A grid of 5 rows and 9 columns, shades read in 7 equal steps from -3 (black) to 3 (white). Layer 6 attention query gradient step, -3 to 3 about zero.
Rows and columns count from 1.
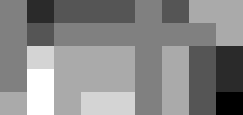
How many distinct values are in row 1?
4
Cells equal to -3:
1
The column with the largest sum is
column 2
